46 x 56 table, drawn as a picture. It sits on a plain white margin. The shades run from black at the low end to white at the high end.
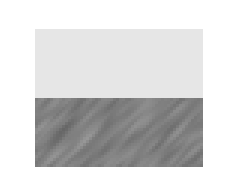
It is made of 2 by 1 panels. Panel 1,1: very high, flat. Panel 2,1: middling, slanting up to the right, faint in contrast.
